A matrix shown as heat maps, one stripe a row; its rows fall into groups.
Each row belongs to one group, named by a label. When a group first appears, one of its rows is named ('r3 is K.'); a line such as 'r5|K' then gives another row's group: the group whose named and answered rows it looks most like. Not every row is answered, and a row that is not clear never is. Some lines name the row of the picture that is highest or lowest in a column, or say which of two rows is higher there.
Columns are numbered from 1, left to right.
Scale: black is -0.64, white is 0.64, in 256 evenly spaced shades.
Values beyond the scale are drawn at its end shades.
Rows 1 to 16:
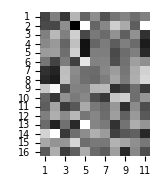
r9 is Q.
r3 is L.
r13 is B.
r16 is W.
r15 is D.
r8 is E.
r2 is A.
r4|L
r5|L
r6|B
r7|E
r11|W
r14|Q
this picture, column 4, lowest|2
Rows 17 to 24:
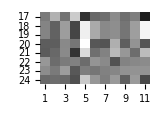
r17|L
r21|A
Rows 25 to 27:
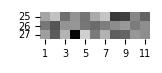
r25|Q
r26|E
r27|B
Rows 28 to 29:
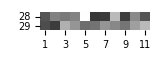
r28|W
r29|E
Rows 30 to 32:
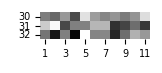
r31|Q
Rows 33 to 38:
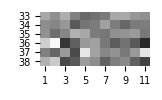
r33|D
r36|Q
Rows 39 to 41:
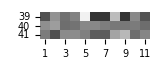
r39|W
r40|Q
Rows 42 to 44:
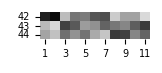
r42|E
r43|Q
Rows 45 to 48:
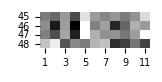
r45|A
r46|B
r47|A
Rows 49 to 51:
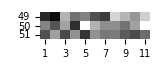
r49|E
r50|A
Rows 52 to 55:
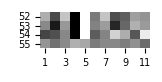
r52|B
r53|B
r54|A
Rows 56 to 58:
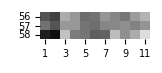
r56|E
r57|E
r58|E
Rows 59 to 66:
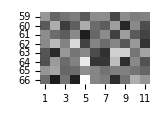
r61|L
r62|L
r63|E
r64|W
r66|B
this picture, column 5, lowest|61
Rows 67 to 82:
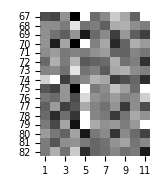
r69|L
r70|B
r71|Q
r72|L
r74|Q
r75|A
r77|W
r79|A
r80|L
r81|E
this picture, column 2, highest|74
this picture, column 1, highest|74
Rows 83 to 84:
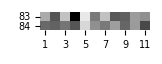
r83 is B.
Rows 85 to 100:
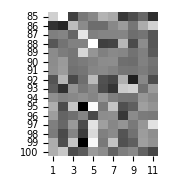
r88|W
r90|Q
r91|Q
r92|W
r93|E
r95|B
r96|L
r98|B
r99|B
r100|Q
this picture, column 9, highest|93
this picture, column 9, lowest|92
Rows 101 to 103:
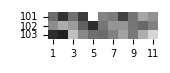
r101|B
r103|E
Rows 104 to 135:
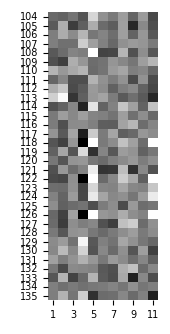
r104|W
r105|W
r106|L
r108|W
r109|E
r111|W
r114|A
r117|B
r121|W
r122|A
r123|A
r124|A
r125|L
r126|A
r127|E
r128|E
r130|L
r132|E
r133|W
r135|L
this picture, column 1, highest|113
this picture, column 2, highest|113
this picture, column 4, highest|129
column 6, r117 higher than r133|Yes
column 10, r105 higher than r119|Yes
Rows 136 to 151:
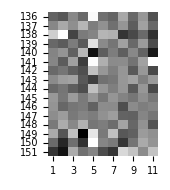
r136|W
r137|L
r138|Q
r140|L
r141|A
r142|W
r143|D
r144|W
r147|Q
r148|L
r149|B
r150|B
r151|E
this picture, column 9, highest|151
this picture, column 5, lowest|140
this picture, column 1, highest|138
